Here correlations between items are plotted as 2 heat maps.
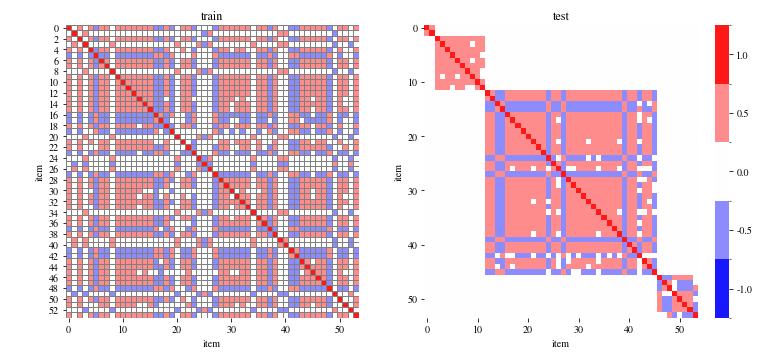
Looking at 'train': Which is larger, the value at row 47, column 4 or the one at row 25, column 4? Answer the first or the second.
the first
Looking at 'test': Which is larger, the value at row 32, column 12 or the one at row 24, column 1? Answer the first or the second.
the first
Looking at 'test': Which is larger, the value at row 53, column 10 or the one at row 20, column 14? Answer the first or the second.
the first
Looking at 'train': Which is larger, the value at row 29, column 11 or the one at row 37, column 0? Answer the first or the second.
the first
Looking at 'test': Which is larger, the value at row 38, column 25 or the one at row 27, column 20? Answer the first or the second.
the first
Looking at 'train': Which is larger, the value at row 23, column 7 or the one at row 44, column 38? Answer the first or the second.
the second
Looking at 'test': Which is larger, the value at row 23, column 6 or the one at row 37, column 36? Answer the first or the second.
the second
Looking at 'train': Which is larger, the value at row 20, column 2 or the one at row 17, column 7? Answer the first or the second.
the first
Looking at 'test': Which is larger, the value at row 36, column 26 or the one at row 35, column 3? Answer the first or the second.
the first
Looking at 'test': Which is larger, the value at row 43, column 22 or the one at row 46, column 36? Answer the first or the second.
the first
